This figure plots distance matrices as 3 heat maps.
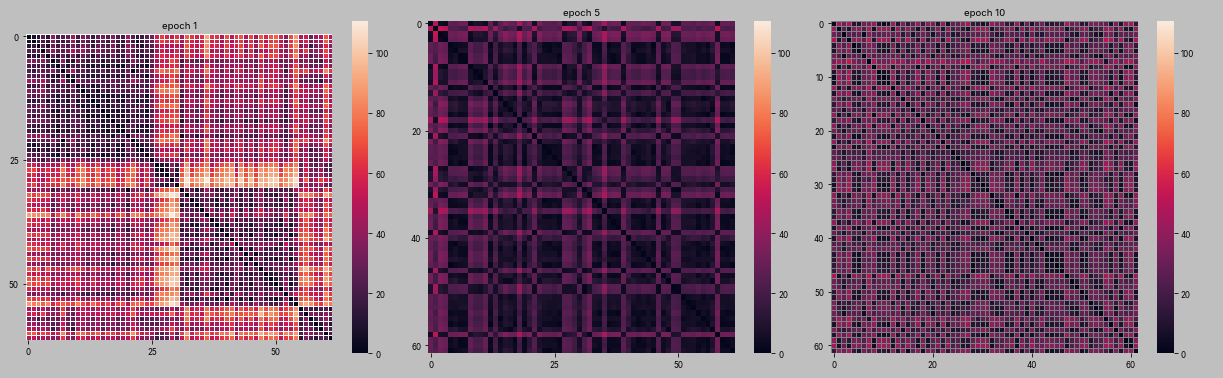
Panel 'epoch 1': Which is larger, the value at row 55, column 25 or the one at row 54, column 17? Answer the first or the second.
the second
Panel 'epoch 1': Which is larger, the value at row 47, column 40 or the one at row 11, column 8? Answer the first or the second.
the first
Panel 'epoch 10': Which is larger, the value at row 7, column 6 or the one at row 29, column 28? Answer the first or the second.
the first
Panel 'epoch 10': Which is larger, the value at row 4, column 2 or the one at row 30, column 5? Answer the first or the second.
the first
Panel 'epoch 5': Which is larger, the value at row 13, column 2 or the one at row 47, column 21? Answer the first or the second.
the second
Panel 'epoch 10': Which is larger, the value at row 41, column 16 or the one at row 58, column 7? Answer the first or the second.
the second
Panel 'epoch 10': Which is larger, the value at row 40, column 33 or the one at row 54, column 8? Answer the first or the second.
the first
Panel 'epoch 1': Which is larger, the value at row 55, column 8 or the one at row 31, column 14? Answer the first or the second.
the first
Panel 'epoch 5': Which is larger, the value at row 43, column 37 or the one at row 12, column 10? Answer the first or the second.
the second
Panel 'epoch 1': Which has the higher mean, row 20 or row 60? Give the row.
60
